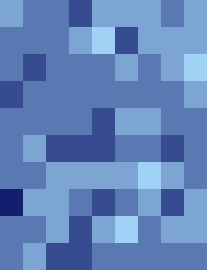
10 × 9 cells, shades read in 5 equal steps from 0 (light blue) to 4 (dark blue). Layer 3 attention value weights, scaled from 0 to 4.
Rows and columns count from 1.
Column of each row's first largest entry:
4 6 2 1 5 3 1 1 4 3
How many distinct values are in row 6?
3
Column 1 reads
1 2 2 3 2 2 2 4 2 2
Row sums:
14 13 15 18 17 21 11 18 13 19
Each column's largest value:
4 3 3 3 3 3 2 3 2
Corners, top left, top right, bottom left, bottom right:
1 1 2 2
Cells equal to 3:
14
